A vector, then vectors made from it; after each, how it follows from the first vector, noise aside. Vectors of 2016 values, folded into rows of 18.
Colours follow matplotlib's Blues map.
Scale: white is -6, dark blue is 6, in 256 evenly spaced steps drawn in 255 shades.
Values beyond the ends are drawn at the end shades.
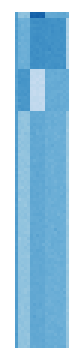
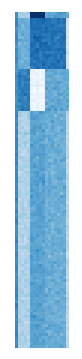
scaled up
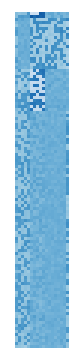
sign-scrambled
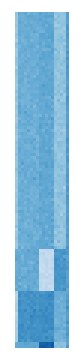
reversed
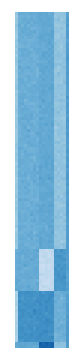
reversed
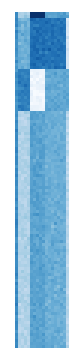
scaled up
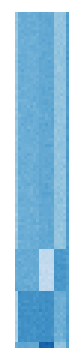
reversed
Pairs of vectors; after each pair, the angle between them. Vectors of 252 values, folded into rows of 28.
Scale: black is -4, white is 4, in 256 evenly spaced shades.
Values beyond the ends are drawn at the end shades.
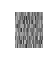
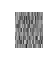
nearly parallel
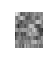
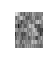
nearly parallel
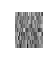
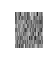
orthogonal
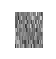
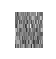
nearly parallel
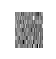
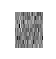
partly aligned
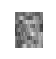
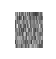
orthogonal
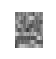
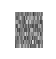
partly aligned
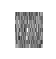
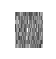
nearly parallel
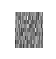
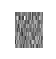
partly aligned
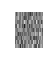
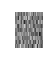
nearly opposite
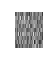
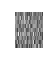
nearly parallel
